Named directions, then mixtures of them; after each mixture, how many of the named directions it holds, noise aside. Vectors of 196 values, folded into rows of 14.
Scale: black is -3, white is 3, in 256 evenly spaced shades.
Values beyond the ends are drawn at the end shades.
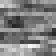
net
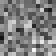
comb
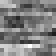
one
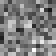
one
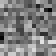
two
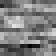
one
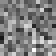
one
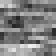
one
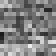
two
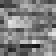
two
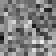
one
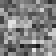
two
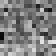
two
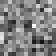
one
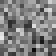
one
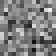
one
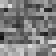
two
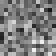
one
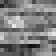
one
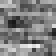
two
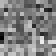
two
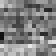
two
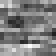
one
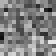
two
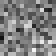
one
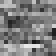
two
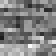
two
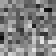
two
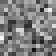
one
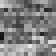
two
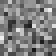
one
